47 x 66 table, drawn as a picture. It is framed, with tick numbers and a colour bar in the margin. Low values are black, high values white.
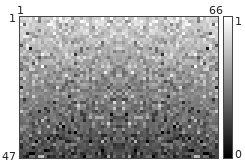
Odd rows or columns: none. Stripes: none. Slope: up to the top. Grain: fine. Mirror symmetry: left to right.
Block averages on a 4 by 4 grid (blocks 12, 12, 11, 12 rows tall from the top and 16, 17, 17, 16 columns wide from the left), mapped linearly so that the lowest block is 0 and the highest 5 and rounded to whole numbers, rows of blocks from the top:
5555 / 3333 / 2222 / 0000
